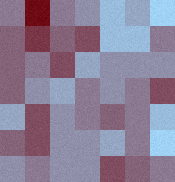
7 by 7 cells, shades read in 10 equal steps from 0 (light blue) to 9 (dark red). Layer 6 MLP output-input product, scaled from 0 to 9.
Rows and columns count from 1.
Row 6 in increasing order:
0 2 3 3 4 5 6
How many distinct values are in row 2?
5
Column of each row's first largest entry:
2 2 3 7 2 2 5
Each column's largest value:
5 9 6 6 6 5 6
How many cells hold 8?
0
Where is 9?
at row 1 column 2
